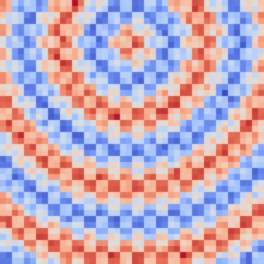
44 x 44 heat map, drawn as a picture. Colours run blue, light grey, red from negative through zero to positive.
Average level on the scale: 50%. Ninth with the highest average: bottom middle. Rings: centred on the top middle. Slope: none.
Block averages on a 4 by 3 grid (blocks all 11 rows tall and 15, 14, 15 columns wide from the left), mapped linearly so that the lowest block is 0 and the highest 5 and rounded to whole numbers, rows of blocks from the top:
4 0 4
4 5 4
4 4 4
5 4 5
